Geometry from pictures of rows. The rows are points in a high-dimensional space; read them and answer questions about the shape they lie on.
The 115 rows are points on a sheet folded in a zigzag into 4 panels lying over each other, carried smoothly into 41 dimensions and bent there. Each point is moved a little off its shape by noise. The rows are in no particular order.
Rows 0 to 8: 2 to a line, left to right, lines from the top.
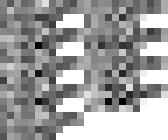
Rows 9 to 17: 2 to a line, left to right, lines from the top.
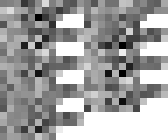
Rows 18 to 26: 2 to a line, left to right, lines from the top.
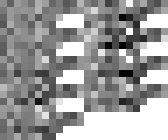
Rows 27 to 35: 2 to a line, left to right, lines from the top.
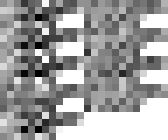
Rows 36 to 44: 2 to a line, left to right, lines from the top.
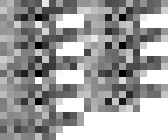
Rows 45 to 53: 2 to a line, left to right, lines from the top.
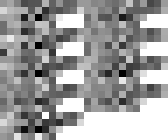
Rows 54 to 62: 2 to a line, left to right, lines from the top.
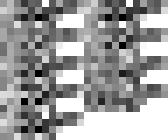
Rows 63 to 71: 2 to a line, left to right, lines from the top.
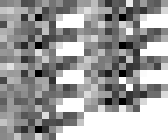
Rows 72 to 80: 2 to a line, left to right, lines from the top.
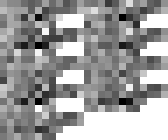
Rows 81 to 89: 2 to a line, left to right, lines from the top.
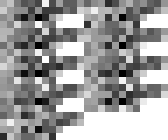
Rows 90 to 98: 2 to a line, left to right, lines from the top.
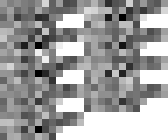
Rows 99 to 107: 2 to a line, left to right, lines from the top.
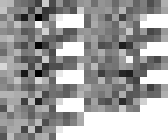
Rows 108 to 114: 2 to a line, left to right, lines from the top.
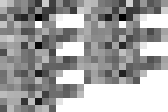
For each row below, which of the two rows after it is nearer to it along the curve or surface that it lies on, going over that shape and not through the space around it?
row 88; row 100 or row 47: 47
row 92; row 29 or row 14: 14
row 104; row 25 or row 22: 25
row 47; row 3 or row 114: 114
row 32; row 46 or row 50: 50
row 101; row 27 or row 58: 58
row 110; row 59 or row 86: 59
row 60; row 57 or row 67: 67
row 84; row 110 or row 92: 92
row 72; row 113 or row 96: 113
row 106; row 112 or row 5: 5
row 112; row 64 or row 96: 96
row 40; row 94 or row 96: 96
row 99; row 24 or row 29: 24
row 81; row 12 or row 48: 12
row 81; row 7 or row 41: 7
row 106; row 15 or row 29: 15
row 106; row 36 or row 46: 46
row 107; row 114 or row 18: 18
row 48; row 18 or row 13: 18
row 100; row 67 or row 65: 65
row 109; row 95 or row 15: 95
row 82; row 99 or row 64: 64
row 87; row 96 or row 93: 93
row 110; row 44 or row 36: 36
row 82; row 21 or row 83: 21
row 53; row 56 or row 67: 67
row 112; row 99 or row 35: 99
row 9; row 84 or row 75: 75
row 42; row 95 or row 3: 95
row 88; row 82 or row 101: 101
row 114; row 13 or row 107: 13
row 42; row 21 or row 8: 8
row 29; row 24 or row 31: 31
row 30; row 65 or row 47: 65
